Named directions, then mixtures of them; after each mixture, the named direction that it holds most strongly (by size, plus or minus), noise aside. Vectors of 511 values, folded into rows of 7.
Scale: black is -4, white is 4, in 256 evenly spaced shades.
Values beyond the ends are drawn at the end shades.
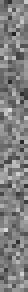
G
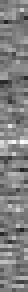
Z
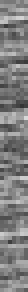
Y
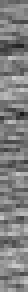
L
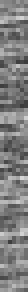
Y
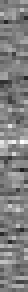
Z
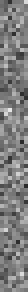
G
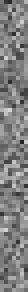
G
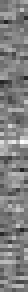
Z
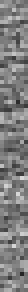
Y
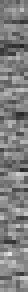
L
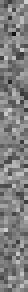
G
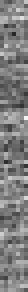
Y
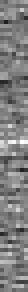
Z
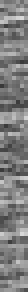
Y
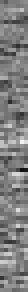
Z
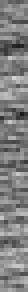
L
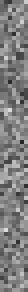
G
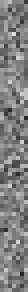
G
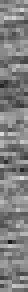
Y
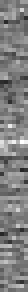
Z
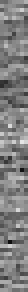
Z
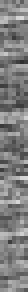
Y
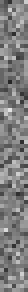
G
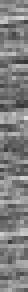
Y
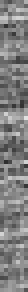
Y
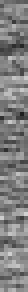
L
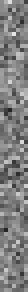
G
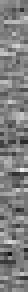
Z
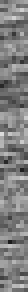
Y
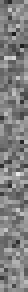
G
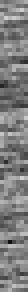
Y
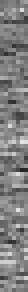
Z
